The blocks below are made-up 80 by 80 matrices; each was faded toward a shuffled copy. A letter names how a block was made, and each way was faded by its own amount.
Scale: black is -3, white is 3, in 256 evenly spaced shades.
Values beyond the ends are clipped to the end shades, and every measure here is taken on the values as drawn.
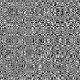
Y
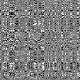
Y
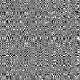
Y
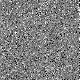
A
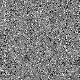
A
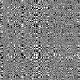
Y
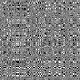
Y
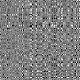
Y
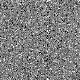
A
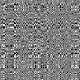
Y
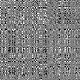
Y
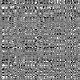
Y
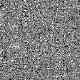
A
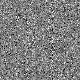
A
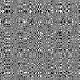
Y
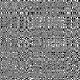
Y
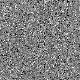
A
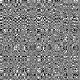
Y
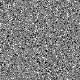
A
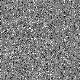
A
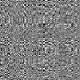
Y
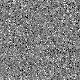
A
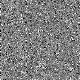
A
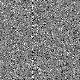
A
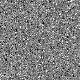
A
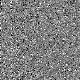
A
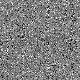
A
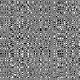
Y
